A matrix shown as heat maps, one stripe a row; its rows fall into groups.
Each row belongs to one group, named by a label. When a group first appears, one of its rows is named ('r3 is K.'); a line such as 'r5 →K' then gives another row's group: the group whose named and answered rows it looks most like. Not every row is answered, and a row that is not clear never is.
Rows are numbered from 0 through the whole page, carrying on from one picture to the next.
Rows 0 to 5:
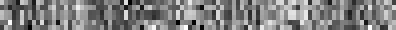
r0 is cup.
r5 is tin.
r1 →tin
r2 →cup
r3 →cup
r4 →tin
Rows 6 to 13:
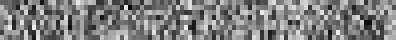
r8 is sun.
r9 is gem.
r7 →cup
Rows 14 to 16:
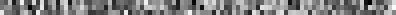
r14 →tin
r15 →tin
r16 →cup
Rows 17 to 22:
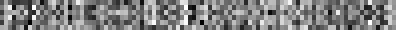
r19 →gem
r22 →cup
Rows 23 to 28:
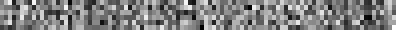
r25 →sun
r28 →tin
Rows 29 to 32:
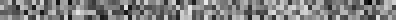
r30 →cup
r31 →tin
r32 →gem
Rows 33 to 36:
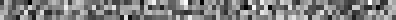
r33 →tin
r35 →sun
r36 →cup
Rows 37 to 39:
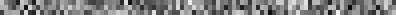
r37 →cup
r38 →cup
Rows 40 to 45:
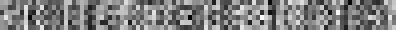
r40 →cup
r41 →sun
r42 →gem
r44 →gem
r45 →sun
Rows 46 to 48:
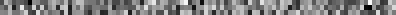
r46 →tin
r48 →gem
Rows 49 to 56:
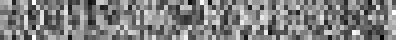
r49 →sun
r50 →gem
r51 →tin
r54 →cup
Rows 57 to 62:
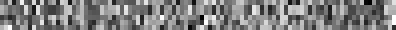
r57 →tin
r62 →sun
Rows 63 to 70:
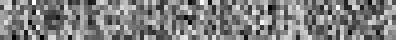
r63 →sun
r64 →gem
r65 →cup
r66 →sun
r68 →cup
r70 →tin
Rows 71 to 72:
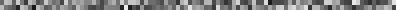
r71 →gem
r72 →cup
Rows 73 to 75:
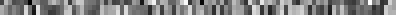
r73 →tin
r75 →cup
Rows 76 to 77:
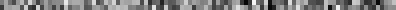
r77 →gem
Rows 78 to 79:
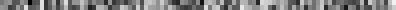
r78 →tin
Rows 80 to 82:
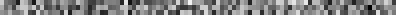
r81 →sun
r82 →gem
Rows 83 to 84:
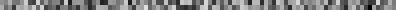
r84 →sun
